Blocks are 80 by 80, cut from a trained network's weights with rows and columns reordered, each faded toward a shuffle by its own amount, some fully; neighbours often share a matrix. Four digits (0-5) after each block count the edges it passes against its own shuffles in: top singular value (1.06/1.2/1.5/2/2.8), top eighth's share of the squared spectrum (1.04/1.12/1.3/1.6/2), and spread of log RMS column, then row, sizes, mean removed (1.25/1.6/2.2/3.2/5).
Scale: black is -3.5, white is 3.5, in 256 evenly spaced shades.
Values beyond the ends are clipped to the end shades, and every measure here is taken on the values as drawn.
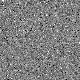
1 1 0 1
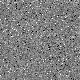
0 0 0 0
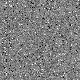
2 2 1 0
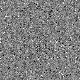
1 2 0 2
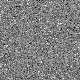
0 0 0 0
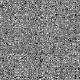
3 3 2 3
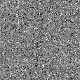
1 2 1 1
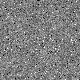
0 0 0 0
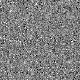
2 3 1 2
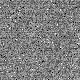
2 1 0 0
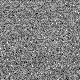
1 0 0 0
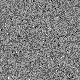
0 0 0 0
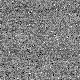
1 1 0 0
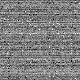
4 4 2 2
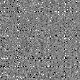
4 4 2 2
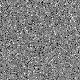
3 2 1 1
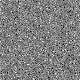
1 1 0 0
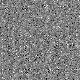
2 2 0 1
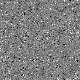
2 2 1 1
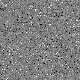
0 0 0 0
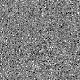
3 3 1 1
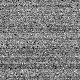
3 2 0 1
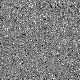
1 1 0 1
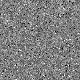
1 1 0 1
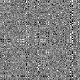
4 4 3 2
